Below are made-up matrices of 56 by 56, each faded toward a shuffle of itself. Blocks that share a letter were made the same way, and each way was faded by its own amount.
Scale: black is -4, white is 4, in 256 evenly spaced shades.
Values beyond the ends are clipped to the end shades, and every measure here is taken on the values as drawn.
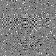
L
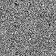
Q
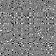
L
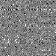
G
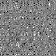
G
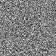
Q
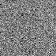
Q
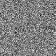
Q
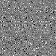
G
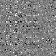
G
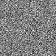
Q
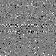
G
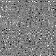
G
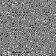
G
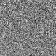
Q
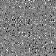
G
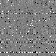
L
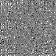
G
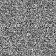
Q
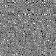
G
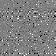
L
